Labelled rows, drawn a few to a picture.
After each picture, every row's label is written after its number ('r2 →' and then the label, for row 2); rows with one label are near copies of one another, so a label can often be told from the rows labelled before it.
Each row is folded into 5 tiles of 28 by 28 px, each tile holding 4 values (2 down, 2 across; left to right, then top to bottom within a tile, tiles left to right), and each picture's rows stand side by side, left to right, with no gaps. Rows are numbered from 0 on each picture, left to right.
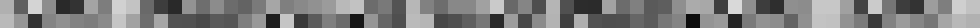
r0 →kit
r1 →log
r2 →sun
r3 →sun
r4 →log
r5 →kit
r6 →kit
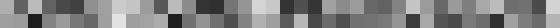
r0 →kit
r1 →kit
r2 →log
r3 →sun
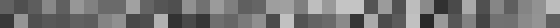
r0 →log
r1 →log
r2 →sun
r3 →log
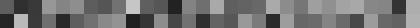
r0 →log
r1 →log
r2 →sun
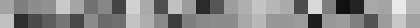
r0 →sun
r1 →kit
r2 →kit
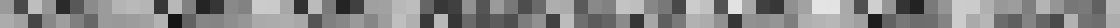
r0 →kit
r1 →kit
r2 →kit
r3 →log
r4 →sun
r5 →kit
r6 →kit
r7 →sun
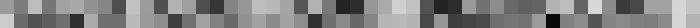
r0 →sun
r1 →kit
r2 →kit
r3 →log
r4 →kit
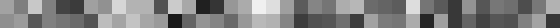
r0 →kit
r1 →kit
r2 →sun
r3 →log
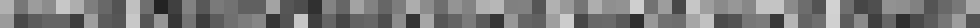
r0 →sun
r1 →log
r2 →log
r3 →sun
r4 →sun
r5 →sun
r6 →log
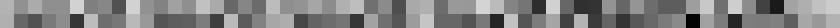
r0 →sun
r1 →sun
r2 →sun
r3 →sun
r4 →log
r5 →kit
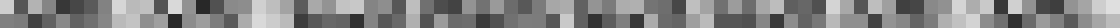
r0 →kit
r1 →kit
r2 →sun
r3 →log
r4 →sun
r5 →sun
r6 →kit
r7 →kit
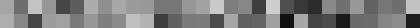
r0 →kit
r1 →sun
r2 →log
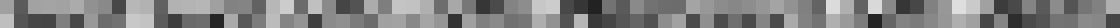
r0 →sun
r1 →sun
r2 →kit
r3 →kit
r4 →log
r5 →sun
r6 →kit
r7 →log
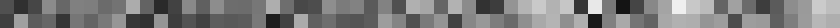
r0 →log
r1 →log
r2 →log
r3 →kit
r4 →kit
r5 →kit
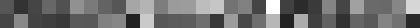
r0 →log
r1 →sun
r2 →log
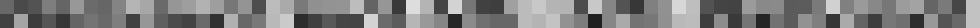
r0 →log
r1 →sun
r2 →sun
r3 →kit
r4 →kit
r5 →log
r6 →sun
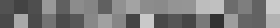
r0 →log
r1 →sun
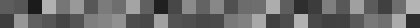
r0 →log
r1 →log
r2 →log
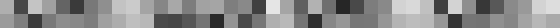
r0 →kit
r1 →sun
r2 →kit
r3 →kit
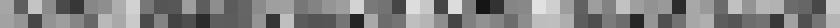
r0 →kit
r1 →log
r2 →sun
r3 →kit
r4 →sun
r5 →sun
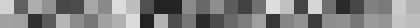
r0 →kit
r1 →log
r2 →kit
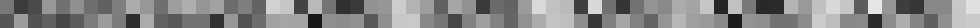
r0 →log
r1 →sun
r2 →kit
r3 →kit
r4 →kit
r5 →kit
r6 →kit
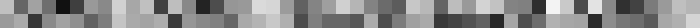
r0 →kit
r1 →kit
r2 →sun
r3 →sun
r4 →kit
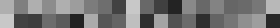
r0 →sun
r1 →log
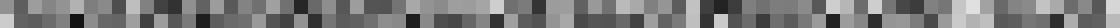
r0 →sun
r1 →log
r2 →log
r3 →sun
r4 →sun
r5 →log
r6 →kit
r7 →sun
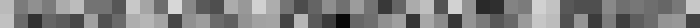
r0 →sun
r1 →kit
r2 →log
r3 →kit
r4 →log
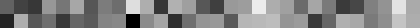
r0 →log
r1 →kit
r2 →kit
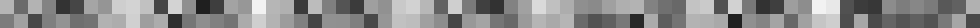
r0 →kit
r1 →kit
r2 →kit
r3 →kit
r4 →sun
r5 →kit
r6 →log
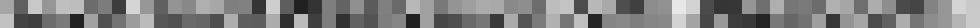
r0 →sun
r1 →sun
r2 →log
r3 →sun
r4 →kit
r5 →log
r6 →kit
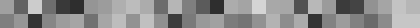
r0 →kit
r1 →kit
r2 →kit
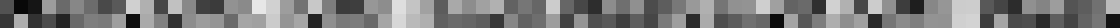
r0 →log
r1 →kit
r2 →kit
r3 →sun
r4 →log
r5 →sun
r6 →kit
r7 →log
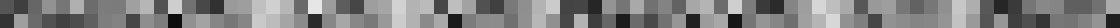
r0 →log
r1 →kit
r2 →kit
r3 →kit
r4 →log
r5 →kit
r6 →kit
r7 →log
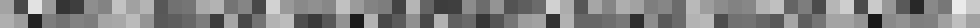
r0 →kit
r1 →sun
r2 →sun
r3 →log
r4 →sun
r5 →sun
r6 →kit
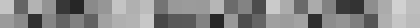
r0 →kit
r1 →sun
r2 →kit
